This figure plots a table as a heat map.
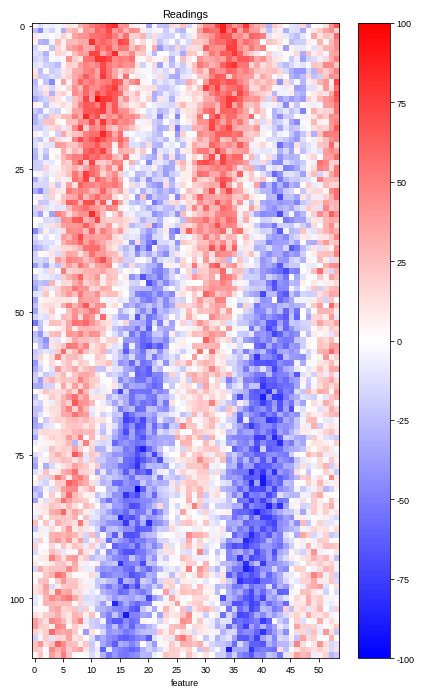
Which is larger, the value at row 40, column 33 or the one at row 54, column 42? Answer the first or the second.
the first
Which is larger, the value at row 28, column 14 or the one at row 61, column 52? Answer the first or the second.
the first
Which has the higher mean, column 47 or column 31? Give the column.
31
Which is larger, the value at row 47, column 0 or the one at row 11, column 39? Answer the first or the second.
the second
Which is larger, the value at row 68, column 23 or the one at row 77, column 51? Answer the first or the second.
the second
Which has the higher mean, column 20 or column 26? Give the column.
26
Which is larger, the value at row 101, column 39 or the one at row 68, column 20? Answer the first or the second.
the second
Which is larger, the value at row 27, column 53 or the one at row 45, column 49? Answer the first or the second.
the first
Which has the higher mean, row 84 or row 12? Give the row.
12
